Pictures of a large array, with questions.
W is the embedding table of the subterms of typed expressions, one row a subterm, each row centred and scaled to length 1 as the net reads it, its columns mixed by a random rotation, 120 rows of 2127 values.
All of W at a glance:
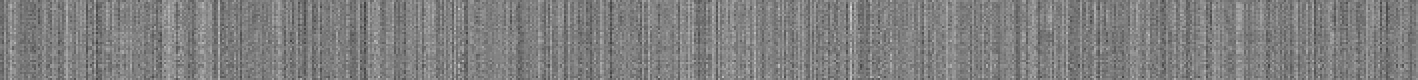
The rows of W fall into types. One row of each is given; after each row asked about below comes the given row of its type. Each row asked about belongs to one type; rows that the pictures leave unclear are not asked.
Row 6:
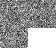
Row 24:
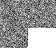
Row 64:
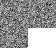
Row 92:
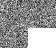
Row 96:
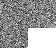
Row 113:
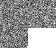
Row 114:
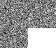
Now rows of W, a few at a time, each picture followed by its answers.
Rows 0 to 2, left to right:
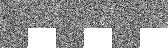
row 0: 24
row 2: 96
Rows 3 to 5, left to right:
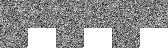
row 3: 6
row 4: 64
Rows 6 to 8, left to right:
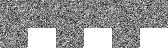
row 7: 64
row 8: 24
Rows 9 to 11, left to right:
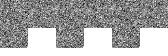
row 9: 114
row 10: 113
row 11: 64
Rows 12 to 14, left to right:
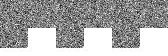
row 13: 96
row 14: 114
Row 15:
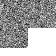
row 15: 96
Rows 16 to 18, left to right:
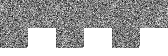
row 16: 92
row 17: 64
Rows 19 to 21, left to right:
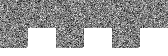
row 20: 24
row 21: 64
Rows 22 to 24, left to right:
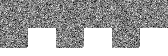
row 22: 64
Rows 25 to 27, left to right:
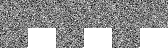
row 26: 24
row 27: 96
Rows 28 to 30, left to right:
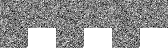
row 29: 64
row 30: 24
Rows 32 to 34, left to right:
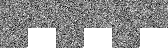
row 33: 96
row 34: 6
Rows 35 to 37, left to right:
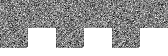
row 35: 24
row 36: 92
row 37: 64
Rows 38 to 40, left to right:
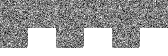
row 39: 113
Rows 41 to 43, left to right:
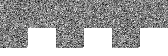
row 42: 64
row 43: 64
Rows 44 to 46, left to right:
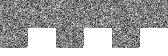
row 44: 113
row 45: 92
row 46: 24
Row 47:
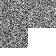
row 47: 114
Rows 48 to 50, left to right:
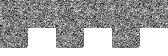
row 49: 6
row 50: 113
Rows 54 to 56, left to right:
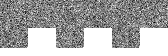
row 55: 6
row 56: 92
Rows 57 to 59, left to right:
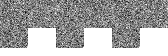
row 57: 114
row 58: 92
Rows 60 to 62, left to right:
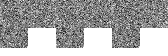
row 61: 6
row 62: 96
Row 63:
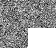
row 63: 6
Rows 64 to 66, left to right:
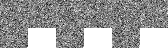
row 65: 6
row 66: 114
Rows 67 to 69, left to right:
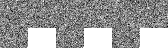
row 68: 113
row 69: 92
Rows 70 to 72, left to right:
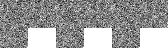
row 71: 6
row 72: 96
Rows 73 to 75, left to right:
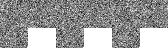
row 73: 92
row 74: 114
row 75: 6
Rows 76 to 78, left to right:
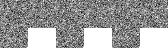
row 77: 114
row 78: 113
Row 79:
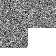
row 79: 114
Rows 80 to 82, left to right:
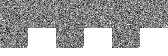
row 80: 6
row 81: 113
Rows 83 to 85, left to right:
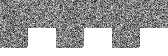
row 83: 24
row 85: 113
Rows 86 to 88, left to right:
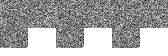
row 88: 113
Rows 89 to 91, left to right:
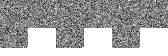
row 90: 96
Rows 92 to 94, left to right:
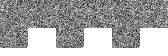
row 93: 113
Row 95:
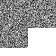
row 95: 113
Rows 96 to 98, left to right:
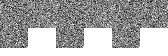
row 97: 96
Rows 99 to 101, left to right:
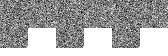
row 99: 96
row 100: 114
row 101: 96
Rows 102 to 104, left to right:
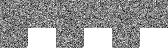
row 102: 113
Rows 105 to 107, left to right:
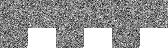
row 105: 113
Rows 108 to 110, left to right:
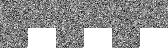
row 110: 64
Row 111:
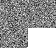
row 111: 24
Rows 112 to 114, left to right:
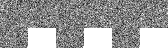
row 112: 92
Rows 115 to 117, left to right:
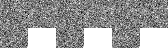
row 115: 114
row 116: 114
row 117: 113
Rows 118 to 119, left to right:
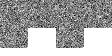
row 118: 6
